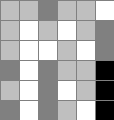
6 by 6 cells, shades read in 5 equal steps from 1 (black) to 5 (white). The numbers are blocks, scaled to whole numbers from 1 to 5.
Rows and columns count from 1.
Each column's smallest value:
3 4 3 4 4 1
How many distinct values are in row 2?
3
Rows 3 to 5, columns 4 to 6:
4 5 3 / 4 4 1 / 5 4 1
